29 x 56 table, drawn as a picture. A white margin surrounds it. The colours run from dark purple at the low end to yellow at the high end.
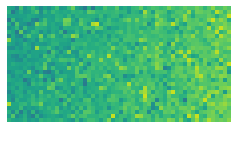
There is an overall slope up to the right. The texture is fine-grained noise. No row or column stands out.
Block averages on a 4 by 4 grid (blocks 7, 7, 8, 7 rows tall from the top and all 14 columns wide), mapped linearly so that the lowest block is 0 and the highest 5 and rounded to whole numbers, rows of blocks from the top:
0235 | 0235 | 0235 | 1235
